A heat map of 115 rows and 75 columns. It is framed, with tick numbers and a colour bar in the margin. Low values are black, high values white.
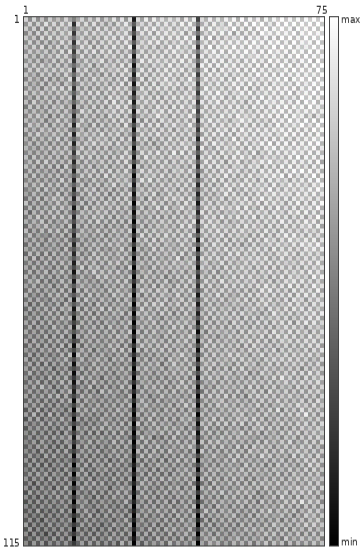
Odd lines: columns 13, 28 and 44. Slope: up to the top right. Ninth with the lowest average: bottom left. Ninth with the highest average: top right.
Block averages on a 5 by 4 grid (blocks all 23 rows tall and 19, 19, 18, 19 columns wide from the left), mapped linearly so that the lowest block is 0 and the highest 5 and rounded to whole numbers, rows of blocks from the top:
3 3 4 5 / 2 3 3 4 / 1 2 3 4 / 1 1 2 3 / 0 1 1 2
